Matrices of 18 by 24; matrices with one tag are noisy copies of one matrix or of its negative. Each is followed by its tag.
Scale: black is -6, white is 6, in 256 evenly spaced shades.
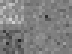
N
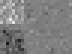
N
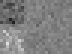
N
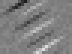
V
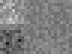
N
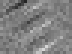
V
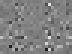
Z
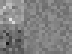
N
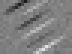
V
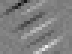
V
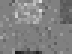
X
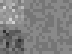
N
